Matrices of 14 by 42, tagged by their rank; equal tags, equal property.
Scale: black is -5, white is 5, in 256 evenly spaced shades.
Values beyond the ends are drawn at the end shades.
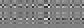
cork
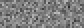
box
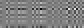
cork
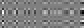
cork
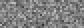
box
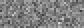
box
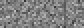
box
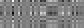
cork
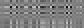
cork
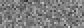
box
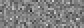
box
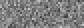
box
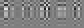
cork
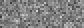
box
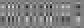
cork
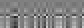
cork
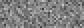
box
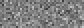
box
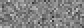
box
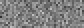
box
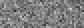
box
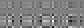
cork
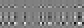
cork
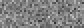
box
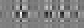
cork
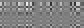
cork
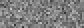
box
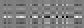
cork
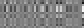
cork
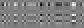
cork
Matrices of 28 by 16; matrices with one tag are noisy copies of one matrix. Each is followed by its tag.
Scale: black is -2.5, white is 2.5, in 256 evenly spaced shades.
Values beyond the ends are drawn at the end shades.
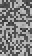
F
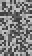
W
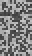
W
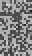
W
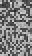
F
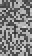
F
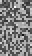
F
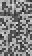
W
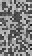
W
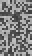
W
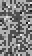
W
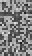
W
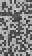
W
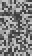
W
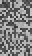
F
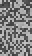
F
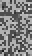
W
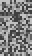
W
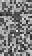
W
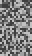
F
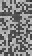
W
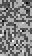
F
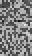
F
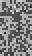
W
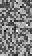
F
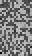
F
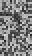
W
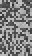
F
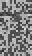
W
